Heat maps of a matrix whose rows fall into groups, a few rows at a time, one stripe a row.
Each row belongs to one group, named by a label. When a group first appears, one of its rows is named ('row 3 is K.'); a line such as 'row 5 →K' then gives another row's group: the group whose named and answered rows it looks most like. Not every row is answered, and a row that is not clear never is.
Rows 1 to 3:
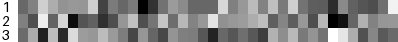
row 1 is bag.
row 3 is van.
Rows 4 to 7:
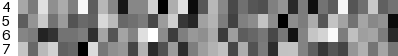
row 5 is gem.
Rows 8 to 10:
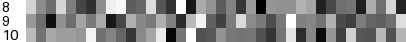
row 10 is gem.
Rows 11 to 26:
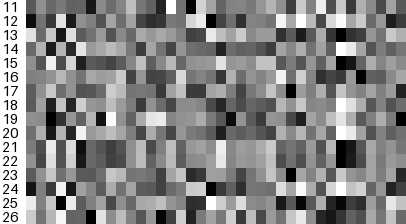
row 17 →gem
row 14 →van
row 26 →bag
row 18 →van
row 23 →gem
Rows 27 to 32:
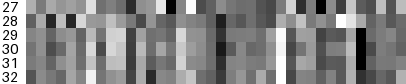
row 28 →van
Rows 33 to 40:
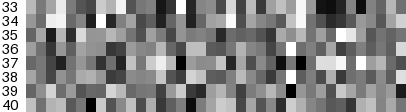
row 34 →bag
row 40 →bag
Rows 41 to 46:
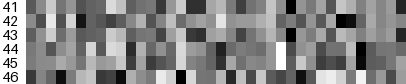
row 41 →gem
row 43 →gem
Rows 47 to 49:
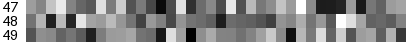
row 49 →gem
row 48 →van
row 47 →bag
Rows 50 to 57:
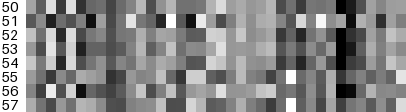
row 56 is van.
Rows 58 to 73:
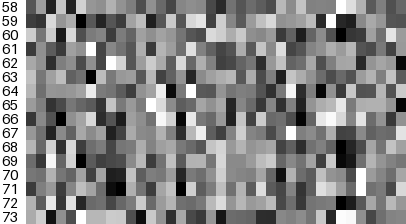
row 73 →van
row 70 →bag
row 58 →van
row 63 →bag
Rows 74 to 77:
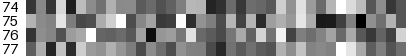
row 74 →van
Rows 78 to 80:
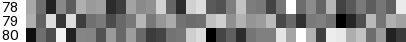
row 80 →van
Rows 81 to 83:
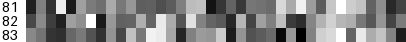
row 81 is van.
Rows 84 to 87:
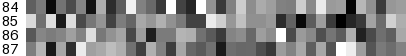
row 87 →van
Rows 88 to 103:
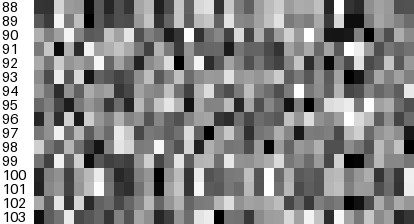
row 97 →gem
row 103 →van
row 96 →van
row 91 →van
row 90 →bag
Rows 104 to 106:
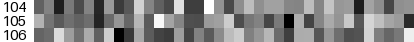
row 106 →bag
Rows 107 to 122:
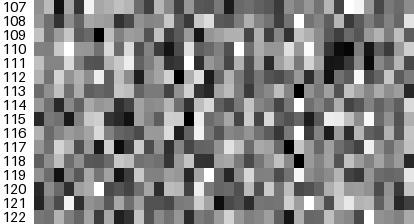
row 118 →gem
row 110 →bag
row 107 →van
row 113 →gem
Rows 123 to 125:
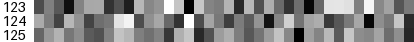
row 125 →gem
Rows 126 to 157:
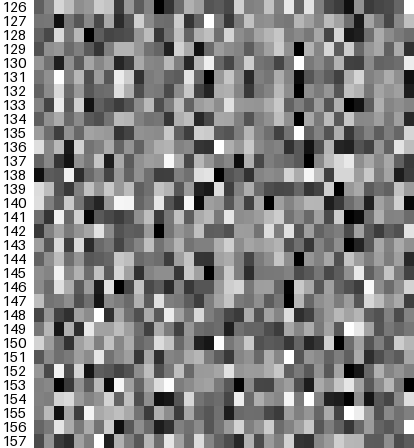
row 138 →van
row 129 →gem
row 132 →gem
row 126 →bag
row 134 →gem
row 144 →gem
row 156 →bag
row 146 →bag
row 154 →bag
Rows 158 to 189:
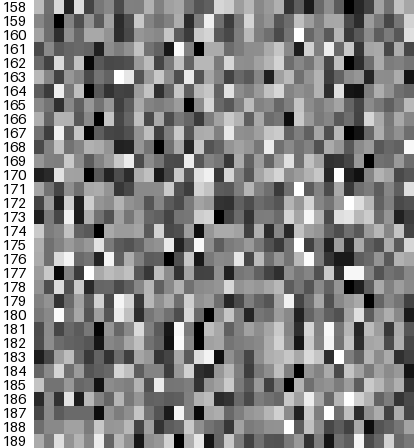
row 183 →van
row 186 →van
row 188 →bag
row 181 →gem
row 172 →van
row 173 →van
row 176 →bag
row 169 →bag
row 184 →gem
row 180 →gem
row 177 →van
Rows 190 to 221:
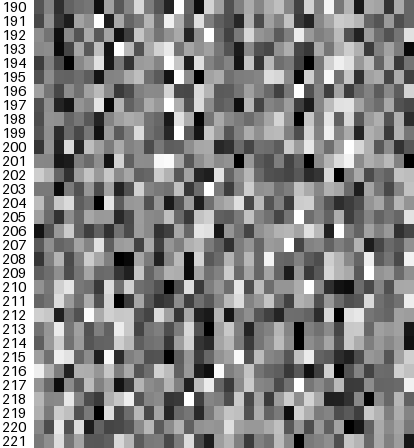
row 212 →van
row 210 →bag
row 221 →gem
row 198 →gem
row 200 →van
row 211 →bag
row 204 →bag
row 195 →gem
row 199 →gem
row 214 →gem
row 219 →bag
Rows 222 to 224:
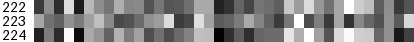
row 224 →van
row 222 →van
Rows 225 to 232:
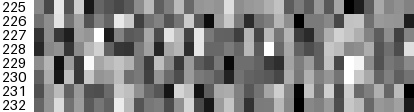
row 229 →van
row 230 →van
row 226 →gem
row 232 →gem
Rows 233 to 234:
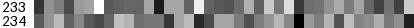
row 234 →gem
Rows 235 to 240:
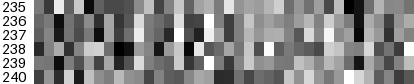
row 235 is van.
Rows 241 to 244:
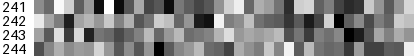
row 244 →bag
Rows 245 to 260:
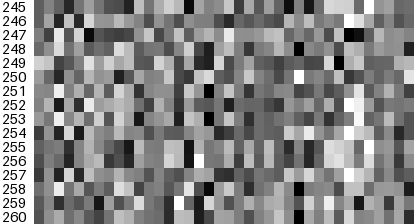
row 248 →gem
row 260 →gem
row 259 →gem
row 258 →gem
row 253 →gem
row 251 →gem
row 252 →van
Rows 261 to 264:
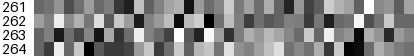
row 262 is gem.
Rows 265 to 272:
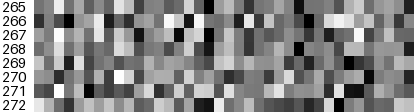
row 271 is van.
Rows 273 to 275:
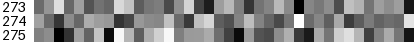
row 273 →gem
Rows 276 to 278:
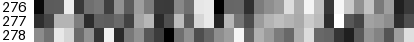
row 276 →van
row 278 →bag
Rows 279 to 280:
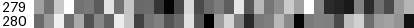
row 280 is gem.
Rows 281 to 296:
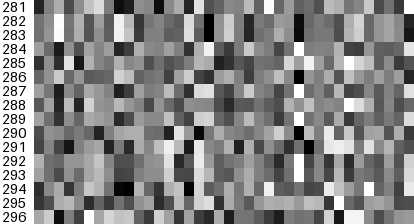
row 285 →van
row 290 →gem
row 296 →van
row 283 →gem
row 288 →van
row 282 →gem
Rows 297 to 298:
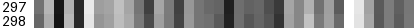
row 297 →van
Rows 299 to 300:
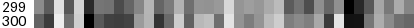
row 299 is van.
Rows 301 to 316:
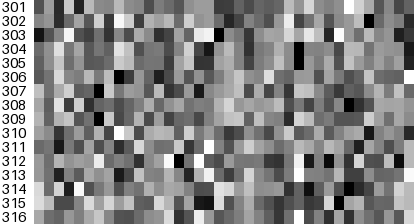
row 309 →bag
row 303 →van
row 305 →gem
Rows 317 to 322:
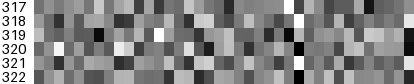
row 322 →gem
